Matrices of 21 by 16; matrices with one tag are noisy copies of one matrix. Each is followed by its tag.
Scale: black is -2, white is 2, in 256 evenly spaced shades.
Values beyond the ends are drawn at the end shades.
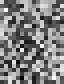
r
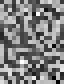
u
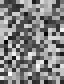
r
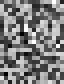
u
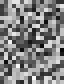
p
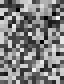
r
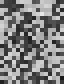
r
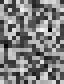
u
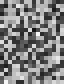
p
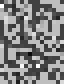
u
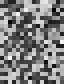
r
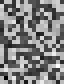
u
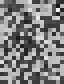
r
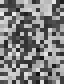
r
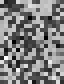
r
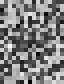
p
